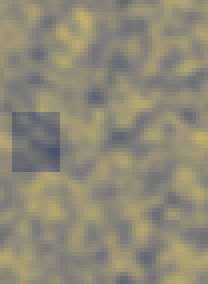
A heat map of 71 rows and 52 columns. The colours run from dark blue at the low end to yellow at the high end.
On average the colour sits 60% of the way up the scale. In the middle left lies a patch that is lower than the rest. The texture is blotchy. No overall slope runs across the table. The ninth with the lowest average is the middle left.
